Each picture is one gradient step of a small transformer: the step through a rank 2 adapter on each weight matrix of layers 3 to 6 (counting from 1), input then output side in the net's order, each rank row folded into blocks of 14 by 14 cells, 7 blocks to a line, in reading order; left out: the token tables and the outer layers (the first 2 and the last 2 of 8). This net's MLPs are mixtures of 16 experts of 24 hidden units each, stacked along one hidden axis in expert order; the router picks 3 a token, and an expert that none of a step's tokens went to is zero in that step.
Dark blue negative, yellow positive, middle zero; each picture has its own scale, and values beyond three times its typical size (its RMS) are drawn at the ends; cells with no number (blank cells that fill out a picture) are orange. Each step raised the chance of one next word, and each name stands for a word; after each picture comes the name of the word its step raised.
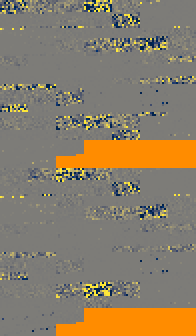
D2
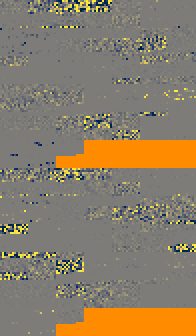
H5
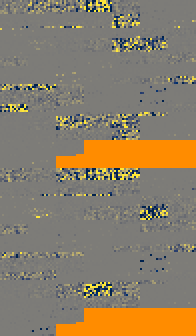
D2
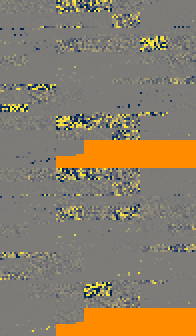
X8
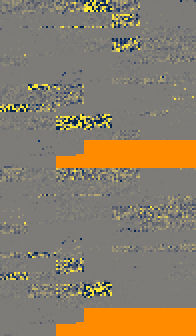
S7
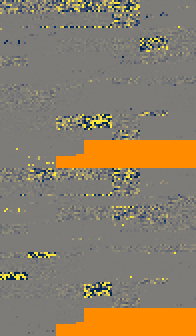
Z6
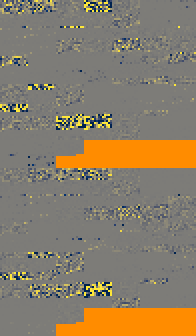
S7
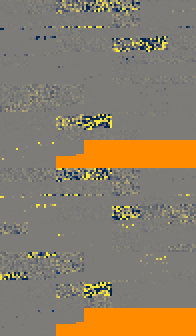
Z6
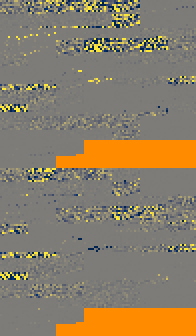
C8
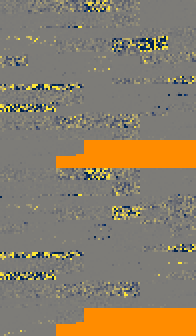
C8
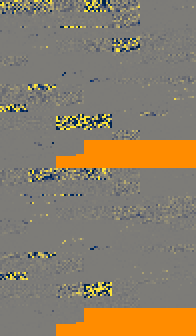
S7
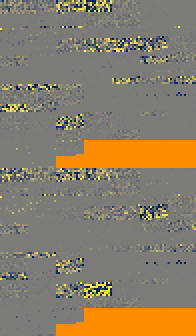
D2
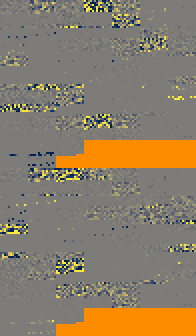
H5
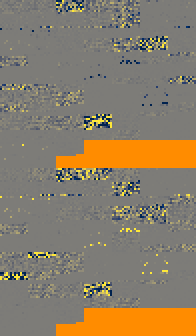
Z6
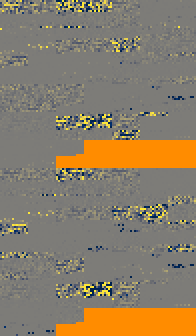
D2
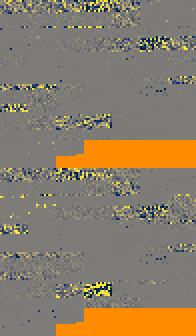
D2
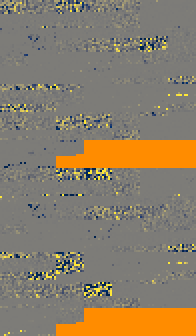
H5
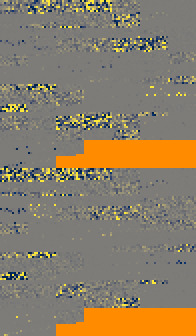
H5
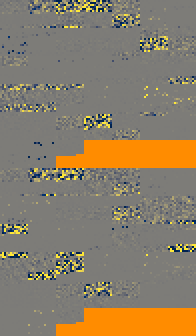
H5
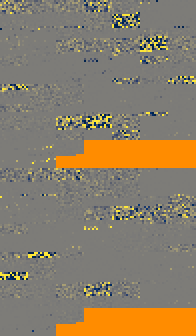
Z6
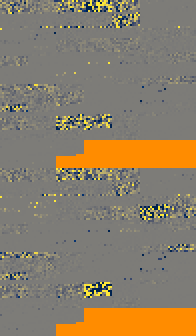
D2
